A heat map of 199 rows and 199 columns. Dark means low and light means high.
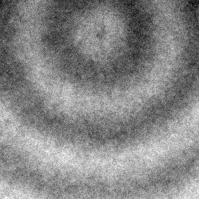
Rings: centred on the top middle. Lone odd cells: none. Histogram: bell-shaped. Slope: up to the bottom.
